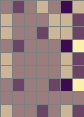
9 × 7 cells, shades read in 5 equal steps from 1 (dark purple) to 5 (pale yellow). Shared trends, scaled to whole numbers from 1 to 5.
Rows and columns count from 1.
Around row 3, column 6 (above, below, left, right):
4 1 4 2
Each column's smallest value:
3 2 3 2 2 1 2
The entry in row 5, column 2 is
3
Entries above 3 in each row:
2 3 3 1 2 2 1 0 2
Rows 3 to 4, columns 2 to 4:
3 3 2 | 2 3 3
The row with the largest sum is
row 2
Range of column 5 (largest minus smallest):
2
